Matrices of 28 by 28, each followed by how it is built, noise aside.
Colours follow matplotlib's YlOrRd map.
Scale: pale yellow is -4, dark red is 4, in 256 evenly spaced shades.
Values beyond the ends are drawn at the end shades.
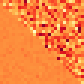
upper triangular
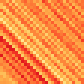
Toeplitz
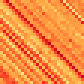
Toeplitz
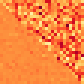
upper triangular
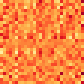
low rank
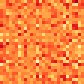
low rank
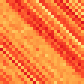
Toeplitz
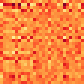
low rank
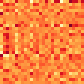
low rank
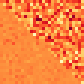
upper triangular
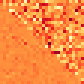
upper triangular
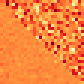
upper triangular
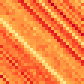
Toeplitz
